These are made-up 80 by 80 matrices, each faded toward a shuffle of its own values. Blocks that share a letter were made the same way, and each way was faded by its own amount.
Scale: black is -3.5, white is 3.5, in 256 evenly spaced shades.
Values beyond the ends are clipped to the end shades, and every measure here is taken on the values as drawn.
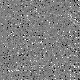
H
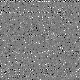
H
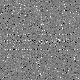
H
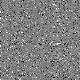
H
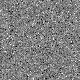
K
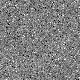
K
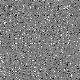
H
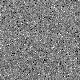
K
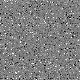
H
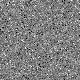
K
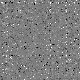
H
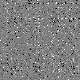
H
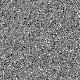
K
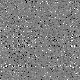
H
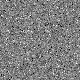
K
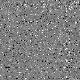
H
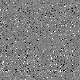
H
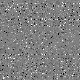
H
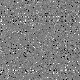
H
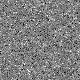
K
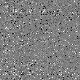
H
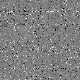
H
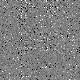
H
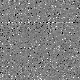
H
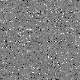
H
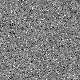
K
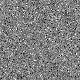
K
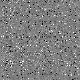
H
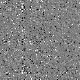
H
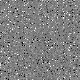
H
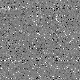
H
